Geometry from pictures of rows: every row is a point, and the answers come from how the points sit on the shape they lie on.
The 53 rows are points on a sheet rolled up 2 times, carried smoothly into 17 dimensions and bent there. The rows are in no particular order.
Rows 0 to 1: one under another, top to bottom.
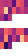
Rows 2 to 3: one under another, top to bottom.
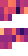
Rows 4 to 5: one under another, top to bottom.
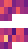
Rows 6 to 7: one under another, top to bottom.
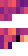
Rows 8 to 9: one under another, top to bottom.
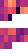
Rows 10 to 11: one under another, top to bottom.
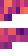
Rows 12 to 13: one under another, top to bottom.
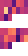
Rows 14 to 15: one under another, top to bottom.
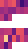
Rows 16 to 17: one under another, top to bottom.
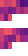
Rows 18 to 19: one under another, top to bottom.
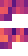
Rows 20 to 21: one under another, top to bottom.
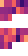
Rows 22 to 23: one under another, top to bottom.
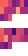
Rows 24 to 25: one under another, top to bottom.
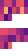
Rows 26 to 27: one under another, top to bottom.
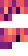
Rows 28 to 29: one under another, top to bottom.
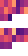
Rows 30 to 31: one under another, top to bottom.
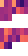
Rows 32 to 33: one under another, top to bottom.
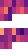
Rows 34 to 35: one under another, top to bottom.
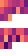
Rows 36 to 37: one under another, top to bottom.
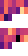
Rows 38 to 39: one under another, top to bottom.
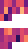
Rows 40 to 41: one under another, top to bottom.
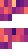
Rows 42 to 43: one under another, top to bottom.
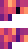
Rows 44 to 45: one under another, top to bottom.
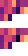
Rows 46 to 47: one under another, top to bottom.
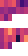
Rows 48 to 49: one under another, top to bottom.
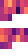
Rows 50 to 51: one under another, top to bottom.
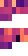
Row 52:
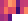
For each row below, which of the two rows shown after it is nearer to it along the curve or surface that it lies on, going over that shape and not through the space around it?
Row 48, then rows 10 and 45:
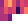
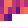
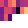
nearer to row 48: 10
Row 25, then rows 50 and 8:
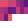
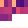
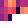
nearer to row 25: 50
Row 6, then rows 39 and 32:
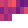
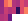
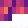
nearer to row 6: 32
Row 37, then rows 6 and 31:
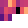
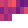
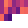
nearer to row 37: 31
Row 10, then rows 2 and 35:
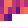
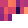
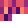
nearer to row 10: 2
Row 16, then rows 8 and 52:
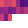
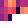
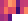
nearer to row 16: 52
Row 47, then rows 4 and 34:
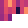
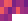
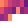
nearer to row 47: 4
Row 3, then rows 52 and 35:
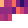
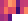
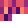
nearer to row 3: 52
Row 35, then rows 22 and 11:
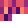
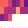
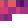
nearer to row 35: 22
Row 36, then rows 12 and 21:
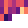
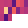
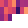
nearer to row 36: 12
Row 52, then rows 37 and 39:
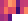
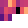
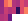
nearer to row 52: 39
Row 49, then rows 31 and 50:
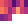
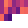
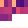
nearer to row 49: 50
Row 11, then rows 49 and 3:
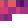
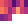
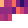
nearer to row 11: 3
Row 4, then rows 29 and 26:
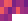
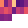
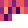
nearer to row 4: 29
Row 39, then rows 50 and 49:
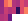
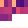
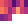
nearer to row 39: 50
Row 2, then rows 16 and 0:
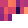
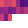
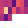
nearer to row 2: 16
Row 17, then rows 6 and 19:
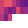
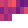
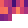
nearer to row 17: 6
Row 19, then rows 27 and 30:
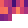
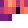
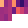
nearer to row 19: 30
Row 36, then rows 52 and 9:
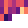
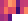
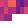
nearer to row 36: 52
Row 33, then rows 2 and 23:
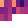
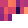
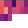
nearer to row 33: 2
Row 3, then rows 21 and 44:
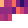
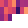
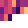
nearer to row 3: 21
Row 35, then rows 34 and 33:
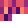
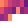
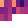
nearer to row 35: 34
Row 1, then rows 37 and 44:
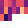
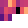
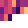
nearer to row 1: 37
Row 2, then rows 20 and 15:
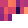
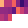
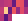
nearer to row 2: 20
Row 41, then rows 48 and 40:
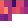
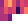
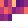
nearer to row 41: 40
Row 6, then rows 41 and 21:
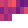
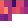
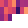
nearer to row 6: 21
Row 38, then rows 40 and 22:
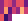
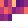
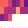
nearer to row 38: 22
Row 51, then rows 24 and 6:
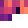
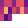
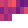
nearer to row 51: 24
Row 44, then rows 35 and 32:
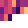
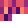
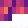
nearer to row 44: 35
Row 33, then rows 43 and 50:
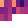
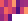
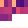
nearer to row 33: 50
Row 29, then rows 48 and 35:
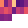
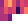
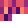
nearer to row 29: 48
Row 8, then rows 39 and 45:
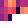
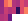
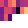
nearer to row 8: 45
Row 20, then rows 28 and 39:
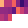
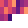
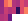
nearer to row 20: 28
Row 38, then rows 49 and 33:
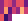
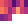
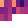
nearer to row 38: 49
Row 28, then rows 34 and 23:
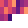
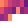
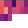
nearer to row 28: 34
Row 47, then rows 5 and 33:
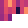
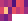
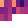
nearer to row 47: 33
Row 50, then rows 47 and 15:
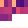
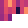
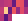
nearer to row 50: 47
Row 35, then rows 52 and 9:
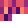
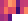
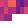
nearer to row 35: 52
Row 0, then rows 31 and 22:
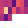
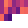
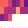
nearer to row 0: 22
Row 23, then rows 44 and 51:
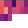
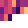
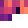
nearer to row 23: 51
